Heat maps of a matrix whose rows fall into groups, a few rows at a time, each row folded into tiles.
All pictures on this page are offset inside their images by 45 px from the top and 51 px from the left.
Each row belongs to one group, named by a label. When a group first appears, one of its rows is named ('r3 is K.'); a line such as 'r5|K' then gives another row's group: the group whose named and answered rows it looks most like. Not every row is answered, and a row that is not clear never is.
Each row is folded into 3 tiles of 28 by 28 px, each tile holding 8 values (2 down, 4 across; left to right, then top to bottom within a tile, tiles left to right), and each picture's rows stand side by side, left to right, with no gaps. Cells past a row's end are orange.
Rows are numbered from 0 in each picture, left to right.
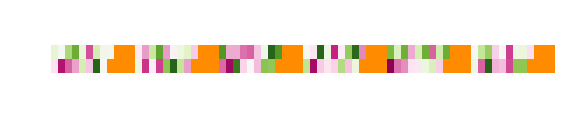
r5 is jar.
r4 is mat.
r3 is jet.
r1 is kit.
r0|kit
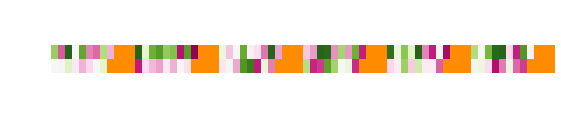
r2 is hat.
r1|mat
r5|mat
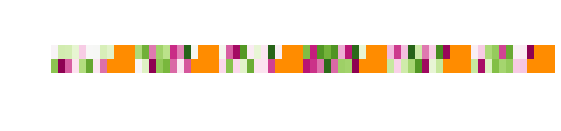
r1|hat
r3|mat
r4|hat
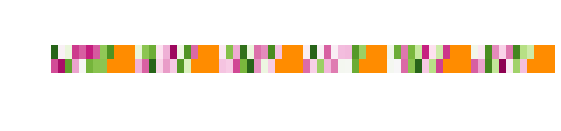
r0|jar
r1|jar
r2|hat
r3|jar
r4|hat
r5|jar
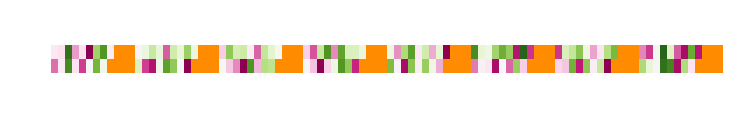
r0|jar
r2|kit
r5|mat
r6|kit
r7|hat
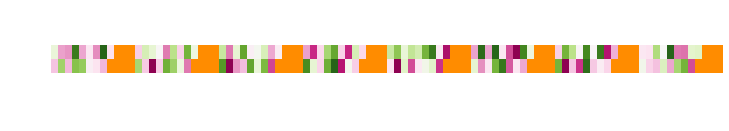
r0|hat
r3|hat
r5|hat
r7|mat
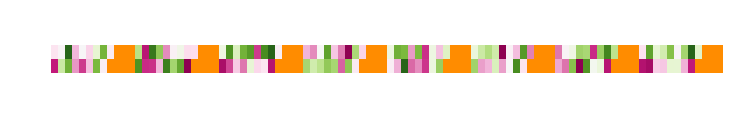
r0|jar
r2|kit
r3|hat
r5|jet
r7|kit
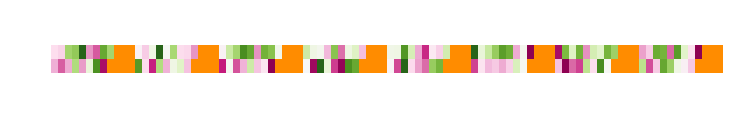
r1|jet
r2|kit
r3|jar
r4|jar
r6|kit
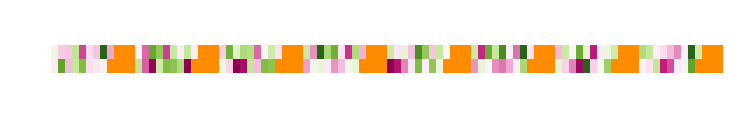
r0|hat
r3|mat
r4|mat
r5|mat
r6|kit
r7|jar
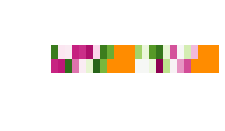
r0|jar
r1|kit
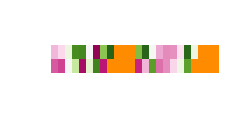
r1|jar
